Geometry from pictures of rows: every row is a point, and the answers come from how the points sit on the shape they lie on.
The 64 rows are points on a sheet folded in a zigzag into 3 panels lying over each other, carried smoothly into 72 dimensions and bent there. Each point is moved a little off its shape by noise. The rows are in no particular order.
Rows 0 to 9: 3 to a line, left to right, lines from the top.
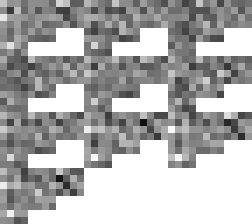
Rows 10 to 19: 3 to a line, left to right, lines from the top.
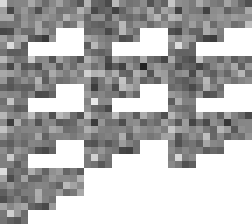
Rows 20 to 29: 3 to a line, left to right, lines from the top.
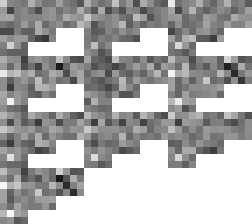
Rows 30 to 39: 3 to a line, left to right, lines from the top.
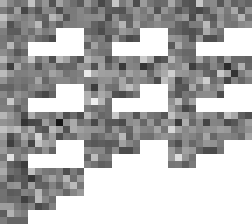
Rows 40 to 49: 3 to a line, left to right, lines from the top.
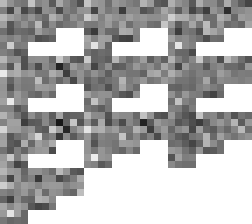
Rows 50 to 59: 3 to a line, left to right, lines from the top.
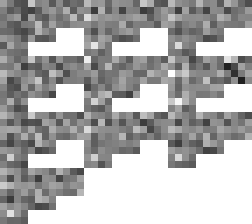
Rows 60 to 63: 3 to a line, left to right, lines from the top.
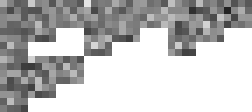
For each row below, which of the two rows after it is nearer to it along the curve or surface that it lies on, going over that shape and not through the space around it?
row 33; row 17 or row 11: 17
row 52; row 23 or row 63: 63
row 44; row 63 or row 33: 63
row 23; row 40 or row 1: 1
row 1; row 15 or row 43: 15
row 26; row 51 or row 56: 56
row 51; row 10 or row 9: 9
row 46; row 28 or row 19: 28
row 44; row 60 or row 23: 60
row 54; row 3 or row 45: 3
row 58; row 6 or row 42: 42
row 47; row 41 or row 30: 30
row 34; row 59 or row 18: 59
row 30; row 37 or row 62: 62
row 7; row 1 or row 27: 1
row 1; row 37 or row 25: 37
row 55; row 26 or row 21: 21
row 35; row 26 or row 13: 13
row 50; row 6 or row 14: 6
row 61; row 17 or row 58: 58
